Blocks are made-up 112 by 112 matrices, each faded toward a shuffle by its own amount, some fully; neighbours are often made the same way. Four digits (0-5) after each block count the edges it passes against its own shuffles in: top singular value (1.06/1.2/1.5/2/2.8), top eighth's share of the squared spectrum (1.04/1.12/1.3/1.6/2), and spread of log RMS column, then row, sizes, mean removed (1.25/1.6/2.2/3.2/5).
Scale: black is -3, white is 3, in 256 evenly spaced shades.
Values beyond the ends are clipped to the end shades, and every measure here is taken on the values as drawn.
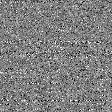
1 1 0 3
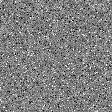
0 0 0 0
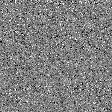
0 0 0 1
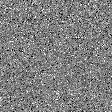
0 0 0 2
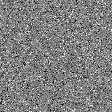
0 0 0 0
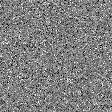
0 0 0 0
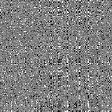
5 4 3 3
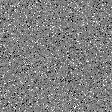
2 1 0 0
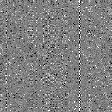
5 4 3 2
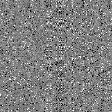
4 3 2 1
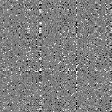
4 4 3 2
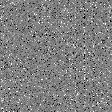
3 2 1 0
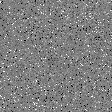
0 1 0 0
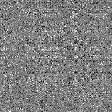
4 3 2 2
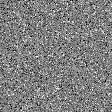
1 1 0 0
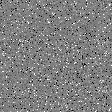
3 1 0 0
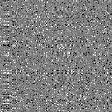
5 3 2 2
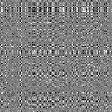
5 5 4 4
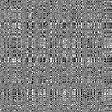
5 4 4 4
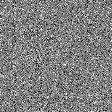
0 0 2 0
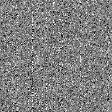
1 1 3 0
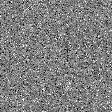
0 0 1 0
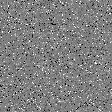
2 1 0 0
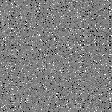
4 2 1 1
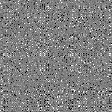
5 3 2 2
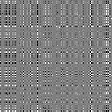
5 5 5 4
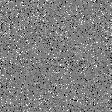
3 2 0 0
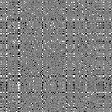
5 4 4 3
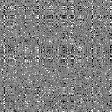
5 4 3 3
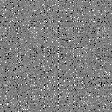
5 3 2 2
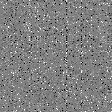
4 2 1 0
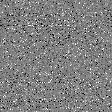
2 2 0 2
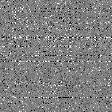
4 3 2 3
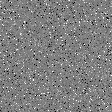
0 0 0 0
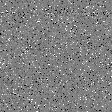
0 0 0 0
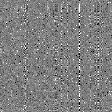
5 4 3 1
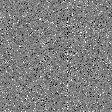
3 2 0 0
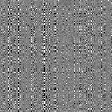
5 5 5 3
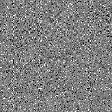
4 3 2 1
